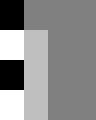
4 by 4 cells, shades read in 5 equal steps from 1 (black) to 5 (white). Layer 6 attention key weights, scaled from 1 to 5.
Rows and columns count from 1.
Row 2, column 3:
3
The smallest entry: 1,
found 2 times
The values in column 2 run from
3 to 4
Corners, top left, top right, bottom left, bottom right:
1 3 5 3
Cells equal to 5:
2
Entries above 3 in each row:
0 2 1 2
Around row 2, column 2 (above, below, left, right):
3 4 5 3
